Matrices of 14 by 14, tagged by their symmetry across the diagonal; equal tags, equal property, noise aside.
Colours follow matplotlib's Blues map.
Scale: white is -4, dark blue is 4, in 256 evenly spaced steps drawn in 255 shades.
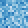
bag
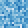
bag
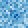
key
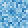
key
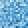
bag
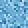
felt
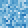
bag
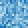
bag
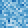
bag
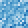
key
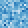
felt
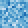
felt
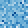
key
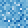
key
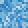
key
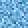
felt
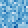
bag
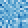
felt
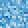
bag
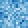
key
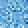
felt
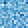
felt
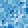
key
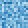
felt
